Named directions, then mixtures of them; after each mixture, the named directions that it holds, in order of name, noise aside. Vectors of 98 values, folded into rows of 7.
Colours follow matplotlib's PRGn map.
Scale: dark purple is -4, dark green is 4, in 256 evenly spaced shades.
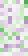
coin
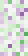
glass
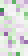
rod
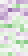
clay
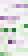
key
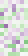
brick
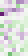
brick, clay, rod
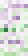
brick, key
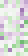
coin, glass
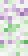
clay, glass, key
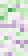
clay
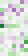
brick, clay, glass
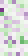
rod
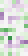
coin, key, rod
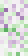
brick, glass, key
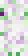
brick, rod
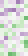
brick, clay, coin
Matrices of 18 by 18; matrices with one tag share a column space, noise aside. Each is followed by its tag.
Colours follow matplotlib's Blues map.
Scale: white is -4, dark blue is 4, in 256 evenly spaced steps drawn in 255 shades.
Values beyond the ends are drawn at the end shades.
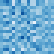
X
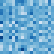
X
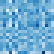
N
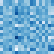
X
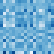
N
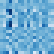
N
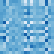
X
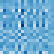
N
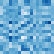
X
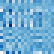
N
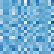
X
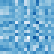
X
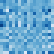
N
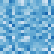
X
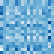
X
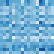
X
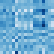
N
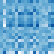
N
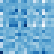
N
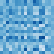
X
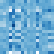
N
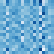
X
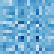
X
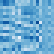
X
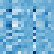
N
